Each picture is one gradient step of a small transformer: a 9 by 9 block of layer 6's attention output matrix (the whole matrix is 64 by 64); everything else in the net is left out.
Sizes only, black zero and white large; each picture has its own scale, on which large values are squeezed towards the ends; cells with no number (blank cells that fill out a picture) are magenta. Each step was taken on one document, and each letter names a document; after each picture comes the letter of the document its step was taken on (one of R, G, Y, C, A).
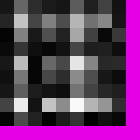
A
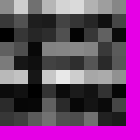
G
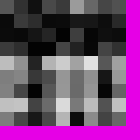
G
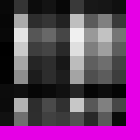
A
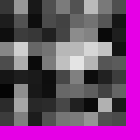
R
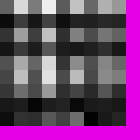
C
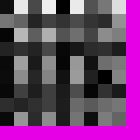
C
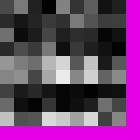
G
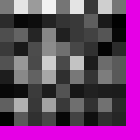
C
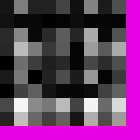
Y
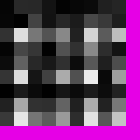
Y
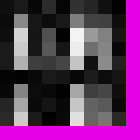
A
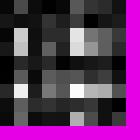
A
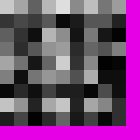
G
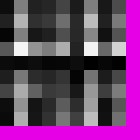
Y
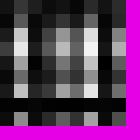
Y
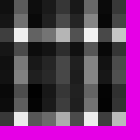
Y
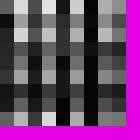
C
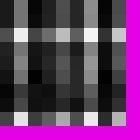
Y
